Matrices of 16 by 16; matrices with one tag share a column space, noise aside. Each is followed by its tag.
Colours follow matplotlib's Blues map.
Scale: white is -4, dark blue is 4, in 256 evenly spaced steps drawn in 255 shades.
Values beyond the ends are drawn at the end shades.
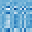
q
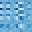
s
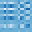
s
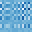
s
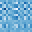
s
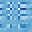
s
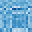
q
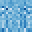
q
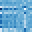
q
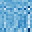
q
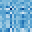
q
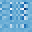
s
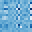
s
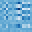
s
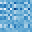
s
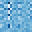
s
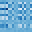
s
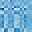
q
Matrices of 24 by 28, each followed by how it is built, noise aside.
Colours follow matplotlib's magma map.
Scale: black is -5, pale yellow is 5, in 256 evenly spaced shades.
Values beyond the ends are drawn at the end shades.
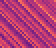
Toeplitz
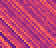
Toeplitz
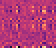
low rank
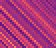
Toeplitz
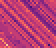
Toeplitz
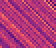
Toeplitz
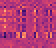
low rank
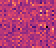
low rank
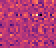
low rank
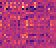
low rank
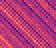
Toeplitz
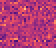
low rank
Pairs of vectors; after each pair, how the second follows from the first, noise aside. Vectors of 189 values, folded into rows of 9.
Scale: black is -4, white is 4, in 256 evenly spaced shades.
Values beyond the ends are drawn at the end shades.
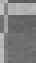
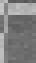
copied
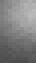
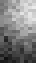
scaled up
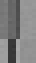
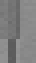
shrunk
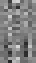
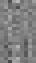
shrunk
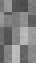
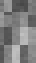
copied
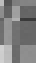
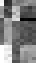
scaled up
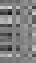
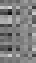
copied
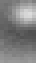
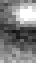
scaled up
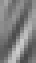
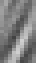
copied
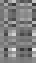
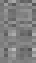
shrunk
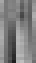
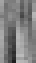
copied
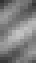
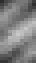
copied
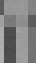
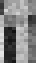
scaled up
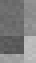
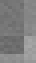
shrunk
